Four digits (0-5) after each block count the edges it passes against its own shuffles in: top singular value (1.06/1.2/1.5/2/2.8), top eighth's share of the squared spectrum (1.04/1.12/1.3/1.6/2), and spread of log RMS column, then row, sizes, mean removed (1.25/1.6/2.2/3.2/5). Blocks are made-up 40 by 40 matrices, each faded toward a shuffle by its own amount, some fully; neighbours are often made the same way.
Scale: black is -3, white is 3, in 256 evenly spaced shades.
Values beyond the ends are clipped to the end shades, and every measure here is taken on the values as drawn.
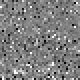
0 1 0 1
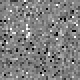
0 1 0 0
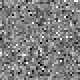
0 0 0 0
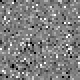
0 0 0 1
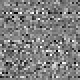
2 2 0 3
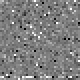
2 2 0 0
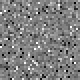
0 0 0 0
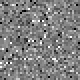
0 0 0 0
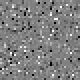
2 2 0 0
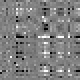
4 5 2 2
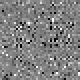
3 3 1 2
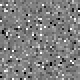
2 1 0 0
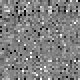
3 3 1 1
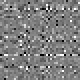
4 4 2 2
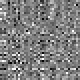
4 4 2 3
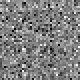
2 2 0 0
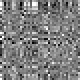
4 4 3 3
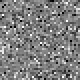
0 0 0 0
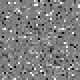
1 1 0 0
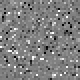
0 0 0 0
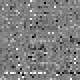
3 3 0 1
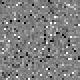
1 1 0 0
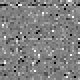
3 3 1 1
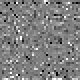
3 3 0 1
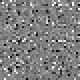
3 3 1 1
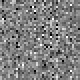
1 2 2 0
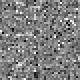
0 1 1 0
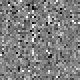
1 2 2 0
